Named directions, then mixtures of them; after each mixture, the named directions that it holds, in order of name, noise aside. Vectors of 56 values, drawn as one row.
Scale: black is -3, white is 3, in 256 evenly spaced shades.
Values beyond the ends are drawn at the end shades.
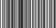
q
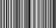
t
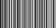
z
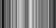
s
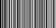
z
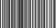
q, z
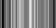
s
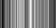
s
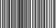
q, z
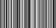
t, z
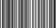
q, s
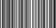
q, s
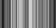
s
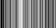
q, s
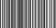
q, z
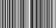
t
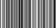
q, t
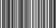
q, s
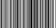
q, s
